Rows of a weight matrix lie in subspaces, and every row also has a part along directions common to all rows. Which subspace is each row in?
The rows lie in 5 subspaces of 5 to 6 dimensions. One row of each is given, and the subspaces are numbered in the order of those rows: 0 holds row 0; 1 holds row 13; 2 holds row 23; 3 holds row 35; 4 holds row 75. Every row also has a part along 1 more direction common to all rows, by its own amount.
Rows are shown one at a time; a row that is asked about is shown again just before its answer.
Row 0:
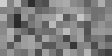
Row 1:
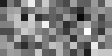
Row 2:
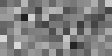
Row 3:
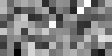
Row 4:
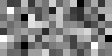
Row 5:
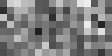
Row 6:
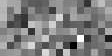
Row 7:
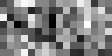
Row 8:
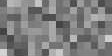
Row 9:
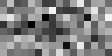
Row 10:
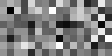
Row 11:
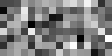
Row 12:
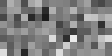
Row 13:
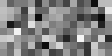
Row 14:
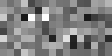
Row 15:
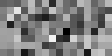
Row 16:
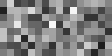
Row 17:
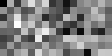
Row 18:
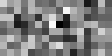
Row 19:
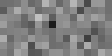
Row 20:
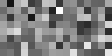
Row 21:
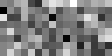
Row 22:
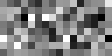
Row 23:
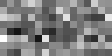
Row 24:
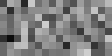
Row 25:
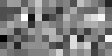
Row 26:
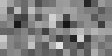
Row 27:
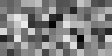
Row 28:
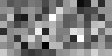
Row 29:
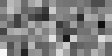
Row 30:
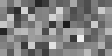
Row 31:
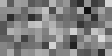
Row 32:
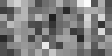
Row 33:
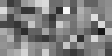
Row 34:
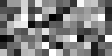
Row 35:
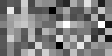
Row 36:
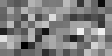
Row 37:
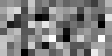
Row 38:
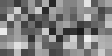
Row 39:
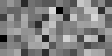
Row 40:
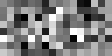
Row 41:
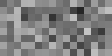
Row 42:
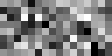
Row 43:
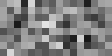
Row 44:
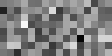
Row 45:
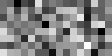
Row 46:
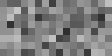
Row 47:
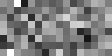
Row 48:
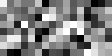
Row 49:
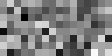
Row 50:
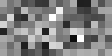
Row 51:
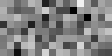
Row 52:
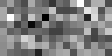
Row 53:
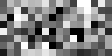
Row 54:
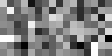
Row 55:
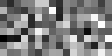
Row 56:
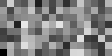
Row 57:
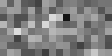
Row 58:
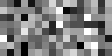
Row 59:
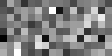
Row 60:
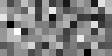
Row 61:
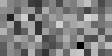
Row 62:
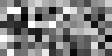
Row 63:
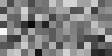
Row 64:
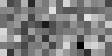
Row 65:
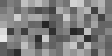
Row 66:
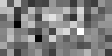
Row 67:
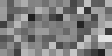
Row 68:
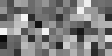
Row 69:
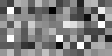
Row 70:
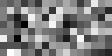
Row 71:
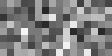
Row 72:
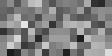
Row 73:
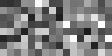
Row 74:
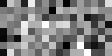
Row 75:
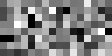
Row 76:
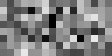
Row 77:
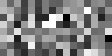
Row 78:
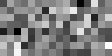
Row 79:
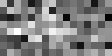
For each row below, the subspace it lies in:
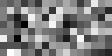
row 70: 0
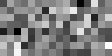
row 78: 2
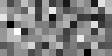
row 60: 1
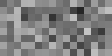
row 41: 0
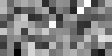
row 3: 2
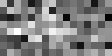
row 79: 2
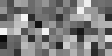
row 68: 2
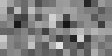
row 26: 3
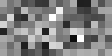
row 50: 4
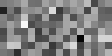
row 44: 0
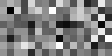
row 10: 3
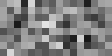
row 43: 3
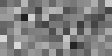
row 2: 1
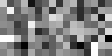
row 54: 3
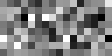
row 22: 1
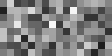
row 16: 4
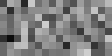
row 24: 3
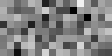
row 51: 2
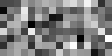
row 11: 0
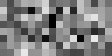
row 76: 4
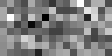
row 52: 2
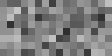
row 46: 1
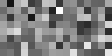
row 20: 2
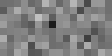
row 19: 2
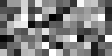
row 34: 1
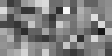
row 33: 4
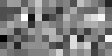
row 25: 1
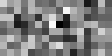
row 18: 3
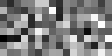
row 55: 4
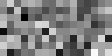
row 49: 0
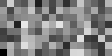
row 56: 3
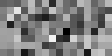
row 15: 1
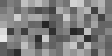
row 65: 2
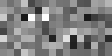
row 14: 1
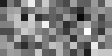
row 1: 0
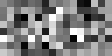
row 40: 4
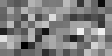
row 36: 0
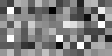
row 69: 3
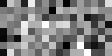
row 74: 3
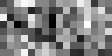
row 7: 4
